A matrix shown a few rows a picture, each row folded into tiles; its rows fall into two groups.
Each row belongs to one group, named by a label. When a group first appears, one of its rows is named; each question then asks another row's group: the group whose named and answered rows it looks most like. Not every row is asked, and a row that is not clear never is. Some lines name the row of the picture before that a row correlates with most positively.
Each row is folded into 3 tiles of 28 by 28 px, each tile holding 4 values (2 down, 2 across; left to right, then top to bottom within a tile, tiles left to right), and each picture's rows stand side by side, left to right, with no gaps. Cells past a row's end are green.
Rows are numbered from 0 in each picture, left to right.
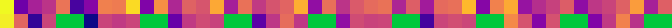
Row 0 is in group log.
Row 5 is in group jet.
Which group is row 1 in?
jet
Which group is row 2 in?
jet
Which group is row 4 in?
jet
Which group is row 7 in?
jet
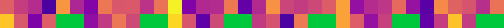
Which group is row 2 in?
log
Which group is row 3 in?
jet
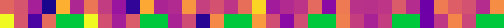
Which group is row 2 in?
jet
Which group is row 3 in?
log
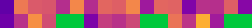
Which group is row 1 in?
jet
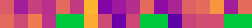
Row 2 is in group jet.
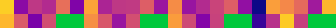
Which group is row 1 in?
log
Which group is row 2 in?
log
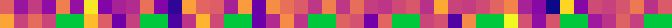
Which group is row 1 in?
log
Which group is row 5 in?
jet
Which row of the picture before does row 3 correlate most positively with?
3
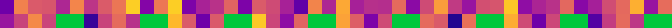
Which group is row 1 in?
jet
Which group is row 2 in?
log
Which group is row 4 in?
log
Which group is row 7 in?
jet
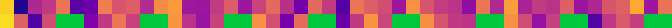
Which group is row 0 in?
log
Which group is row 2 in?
log
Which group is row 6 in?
log
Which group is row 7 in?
jet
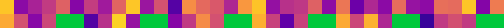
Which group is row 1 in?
jet
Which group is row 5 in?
jet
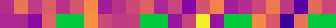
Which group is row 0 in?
jet
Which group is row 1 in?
log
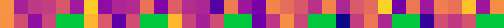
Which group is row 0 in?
log
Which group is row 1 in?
log
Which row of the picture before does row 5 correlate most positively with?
0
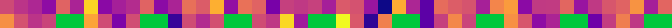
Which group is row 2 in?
jet
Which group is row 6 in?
log
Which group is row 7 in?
jet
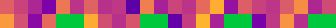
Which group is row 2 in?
jet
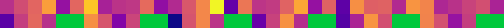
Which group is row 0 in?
jet
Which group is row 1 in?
log
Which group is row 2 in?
jet
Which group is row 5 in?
log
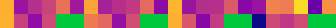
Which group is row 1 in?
log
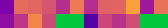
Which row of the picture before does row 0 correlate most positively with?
3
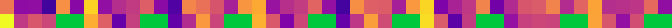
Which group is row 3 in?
log
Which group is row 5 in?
log
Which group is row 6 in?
jet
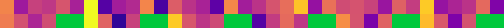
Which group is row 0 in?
log
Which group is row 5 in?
log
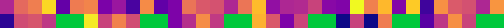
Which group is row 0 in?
jet
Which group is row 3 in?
log
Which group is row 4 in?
jet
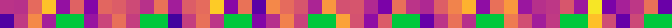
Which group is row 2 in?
jet
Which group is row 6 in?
log
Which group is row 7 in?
log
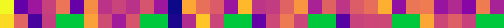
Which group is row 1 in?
log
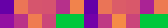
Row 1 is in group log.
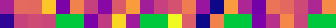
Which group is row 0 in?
jet
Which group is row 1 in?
jet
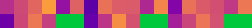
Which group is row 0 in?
jet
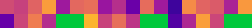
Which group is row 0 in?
jet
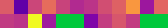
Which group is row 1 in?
jet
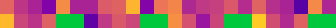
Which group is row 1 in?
jet
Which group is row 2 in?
log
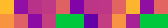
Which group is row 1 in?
jet
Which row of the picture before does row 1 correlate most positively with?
1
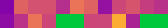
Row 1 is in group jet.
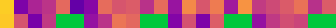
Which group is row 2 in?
jet
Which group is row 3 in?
jet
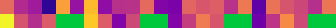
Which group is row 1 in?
log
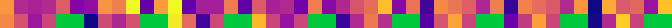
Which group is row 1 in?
jet
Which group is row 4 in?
jet
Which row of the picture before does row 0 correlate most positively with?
1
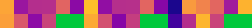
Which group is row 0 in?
log
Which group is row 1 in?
log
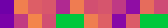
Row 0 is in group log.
